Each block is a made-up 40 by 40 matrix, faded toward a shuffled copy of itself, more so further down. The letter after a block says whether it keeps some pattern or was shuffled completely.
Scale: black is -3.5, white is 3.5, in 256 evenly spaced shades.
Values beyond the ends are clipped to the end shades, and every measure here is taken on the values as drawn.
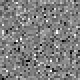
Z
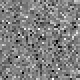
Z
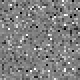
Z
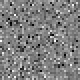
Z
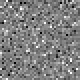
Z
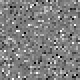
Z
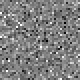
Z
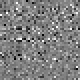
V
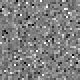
Z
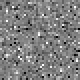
Z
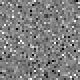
Z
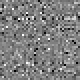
V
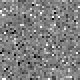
Z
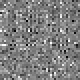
V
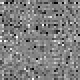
V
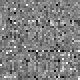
V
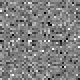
V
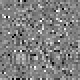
V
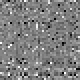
V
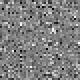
V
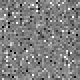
Z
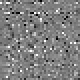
V
